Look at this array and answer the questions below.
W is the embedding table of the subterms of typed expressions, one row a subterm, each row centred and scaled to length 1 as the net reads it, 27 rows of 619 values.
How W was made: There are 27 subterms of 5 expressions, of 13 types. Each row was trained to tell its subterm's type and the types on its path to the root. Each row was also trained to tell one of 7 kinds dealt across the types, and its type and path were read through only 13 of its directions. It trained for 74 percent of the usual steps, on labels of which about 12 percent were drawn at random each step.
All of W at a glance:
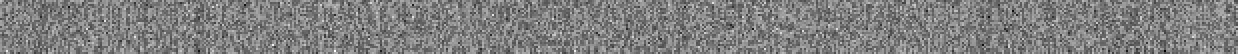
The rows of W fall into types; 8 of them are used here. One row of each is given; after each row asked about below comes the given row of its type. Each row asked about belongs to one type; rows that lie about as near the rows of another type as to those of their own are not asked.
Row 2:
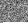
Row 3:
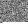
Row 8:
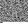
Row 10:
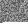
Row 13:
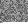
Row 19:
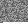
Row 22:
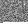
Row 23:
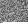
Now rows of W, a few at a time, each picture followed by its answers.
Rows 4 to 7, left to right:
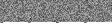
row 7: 8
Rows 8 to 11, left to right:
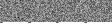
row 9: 19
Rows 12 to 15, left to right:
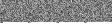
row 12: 22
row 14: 13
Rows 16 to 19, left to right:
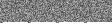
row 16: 3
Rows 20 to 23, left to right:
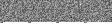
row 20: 22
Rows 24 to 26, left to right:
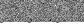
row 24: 3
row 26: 10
